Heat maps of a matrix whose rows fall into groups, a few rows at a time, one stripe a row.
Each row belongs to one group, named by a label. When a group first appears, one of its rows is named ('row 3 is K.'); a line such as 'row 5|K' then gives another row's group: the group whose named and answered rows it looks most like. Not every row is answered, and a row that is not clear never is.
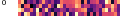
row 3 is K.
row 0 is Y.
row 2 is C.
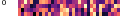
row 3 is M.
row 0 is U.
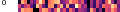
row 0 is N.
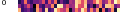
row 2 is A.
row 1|K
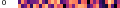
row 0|N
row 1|A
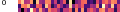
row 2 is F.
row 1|C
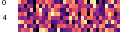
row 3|N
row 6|F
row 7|U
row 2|N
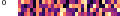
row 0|C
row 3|K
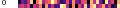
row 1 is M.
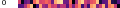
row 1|U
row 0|A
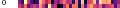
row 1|F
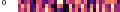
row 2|C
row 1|C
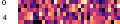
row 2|N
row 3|U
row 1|Y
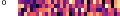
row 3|F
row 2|A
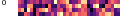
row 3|K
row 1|Y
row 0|A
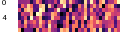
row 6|F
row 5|F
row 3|N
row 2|U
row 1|U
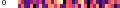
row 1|N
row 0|A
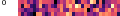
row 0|M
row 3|K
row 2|Y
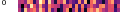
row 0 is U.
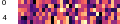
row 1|K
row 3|C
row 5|A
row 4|A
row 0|C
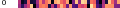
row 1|U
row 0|A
